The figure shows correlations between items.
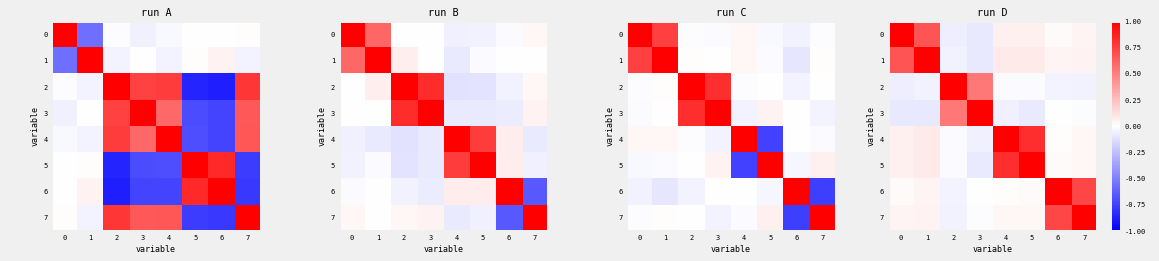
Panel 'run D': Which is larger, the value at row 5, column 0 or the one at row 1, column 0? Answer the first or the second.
the second
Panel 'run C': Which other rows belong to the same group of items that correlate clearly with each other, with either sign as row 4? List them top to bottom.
5
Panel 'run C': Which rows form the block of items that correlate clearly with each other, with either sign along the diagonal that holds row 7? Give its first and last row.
6 to 7
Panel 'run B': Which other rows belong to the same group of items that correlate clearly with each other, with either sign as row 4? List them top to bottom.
5
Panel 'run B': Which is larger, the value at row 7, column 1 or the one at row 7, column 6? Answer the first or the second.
the first
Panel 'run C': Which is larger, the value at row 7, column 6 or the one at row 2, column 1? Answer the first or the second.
the second
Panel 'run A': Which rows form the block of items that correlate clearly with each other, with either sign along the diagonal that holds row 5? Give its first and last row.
2 to 7
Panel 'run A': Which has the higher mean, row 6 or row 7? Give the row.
7
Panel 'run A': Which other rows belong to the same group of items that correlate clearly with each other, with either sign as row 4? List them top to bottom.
2, 3, 5, 6, 7
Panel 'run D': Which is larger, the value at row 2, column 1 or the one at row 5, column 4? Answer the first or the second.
the second
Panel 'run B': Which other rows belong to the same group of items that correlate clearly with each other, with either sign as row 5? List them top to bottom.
4
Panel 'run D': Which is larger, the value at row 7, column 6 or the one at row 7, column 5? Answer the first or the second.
the first
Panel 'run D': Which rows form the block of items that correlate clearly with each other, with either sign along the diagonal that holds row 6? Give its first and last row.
6 to 7
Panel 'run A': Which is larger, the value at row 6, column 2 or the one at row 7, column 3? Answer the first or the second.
the second
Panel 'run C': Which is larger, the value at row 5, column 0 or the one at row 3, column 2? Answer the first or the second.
the second
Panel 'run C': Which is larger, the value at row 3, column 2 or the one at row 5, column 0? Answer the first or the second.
the first
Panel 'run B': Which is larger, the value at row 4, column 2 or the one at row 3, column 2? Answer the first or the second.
the second
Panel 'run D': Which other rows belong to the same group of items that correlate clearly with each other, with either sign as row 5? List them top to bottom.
4
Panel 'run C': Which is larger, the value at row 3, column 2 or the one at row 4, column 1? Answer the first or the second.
the first
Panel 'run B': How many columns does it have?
8
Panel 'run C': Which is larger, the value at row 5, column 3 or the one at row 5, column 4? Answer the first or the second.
the first
